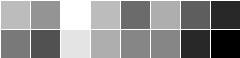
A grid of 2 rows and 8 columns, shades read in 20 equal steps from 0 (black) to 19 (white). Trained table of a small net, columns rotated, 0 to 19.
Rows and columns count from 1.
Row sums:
89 68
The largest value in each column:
14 11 19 14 10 13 7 3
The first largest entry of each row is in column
3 3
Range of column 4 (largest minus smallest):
1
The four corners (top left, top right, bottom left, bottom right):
14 3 9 0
